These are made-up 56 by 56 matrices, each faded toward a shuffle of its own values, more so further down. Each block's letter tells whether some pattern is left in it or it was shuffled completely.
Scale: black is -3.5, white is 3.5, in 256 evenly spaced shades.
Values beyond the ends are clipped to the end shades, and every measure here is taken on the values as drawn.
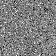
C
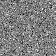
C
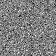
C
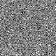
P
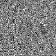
P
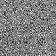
P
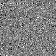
P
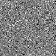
P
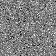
C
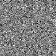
P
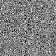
P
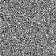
P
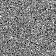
C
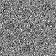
P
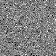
P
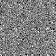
P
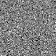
P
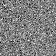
C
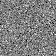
C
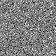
C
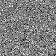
P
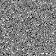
P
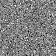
C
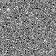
P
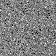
C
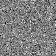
P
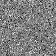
P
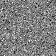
C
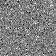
P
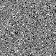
P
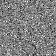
C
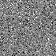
P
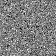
C
